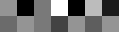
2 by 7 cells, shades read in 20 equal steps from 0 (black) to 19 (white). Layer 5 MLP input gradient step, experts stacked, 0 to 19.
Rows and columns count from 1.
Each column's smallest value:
8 0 9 5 0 7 2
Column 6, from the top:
14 7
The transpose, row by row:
11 8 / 0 11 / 9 9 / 19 5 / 0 11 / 14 7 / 2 11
